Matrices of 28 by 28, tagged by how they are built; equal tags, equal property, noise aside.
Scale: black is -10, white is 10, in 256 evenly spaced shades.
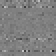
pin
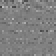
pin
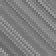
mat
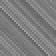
mat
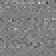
pin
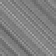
mat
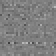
pin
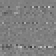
pin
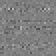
pin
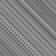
mat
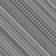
mat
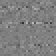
pin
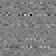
pin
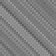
mat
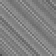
mat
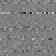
pin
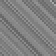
mat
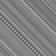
mat
